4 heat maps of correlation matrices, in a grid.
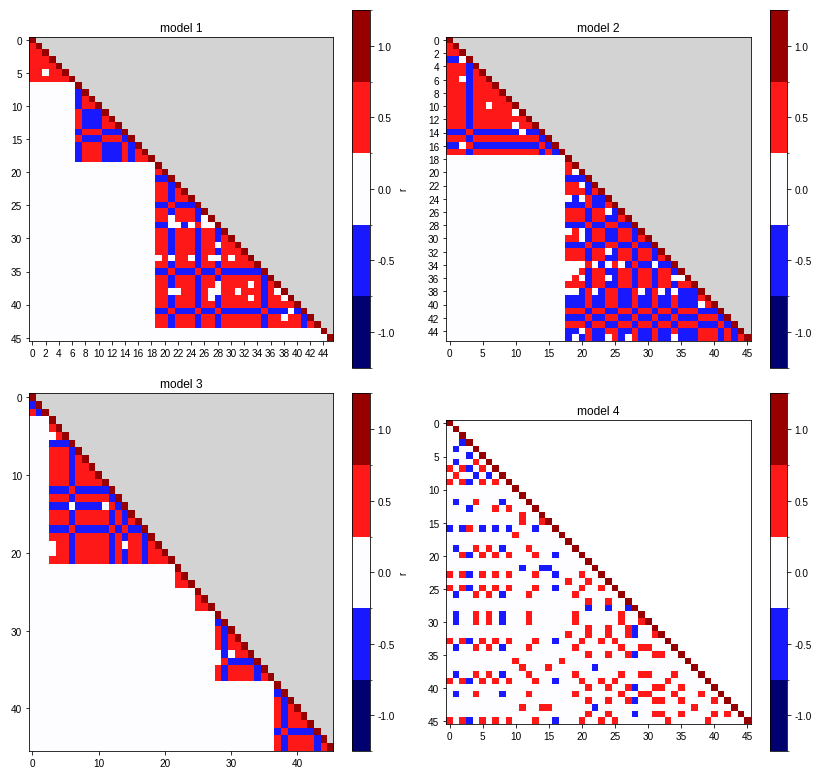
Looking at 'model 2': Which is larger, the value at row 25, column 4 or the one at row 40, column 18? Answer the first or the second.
the first
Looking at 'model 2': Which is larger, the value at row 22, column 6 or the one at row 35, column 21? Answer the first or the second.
the first
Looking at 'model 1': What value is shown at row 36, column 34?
0.5
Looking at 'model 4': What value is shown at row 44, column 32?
0.5
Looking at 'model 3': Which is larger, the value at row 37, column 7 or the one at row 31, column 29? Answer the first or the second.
the first
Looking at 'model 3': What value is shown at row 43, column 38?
0.5
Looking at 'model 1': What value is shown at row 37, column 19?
0.5
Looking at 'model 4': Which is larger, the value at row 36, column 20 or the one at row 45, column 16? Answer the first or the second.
the first
